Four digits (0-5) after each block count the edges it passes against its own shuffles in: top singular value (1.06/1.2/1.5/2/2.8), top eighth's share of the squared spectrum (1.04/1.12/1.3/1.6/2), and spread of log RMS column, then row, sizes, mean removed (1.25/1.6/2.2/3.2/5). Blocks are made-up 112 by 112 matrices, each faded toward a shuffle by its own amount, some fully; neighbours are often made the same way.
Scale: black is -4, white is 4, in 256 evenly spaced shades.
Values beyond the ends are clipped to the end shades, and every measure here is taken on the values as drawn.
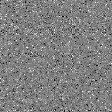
4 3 1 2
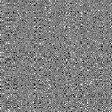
5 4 3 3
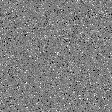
2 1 0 0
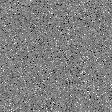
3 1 0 0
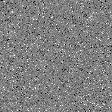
3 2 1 0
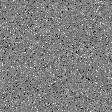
1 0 0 0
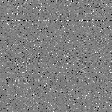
4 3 1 2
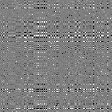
5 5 3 4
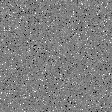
0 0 0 0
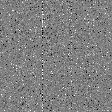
3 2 2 0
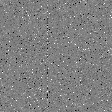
2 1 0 0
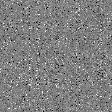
2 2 2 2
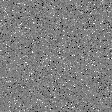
0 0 0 0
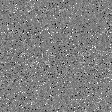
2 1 0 1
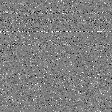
3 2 0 2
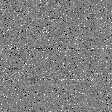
2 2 0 1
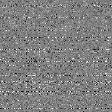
2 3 2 4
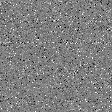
1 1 0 1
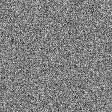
0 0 0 0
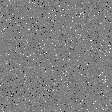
0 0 0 0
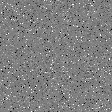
2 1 0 0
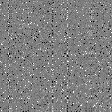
4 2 1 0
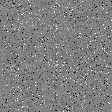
2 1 0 0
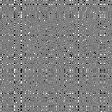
5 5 3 3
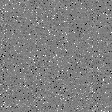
3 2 1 0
